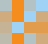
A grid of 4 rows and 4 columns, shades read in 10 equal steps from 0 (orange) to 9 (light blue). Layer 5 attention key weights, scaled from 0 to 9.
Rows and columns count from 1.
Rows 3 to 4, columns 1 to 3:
5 9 2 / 6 0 7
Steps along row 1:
down up up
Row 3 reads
5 9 2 2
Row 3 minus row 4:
-1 9 -5 -2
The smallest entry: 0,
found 3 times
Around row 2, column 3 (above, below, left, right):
7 2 0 4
